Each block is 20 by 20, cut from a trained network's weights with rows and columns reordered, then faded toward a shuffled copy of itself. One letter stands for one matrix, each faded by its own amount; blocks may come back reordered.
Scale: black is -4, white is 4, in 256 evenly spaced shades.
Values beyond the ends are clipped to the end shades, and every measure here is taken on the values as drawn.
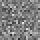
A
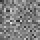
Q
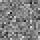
A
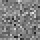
A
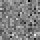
A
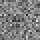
Q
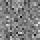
A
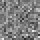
Q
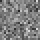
Q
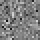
A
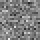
A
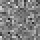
A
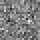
A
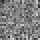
Q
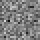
Q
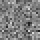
Q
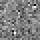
A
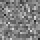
A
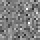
A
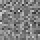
Q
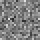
A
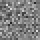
A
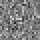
Q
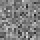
A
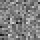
Q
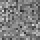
Q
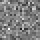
Q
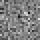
A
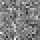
A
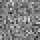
A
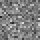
A
